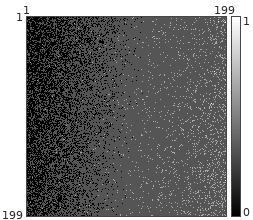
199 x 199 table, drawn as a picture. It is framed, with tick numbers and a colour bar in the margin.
Grain: fine. Stripes: none. Odd rows or columns: none. Slope: up to the right. Average level on the scale: 30%.
